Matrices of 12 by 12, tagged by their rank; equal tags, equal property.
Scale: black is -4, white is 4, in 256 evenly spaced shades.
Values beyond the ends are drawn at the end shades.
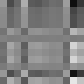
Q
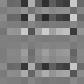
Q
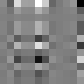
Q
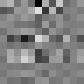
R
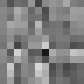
R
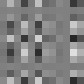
Q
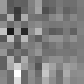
R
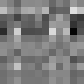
R
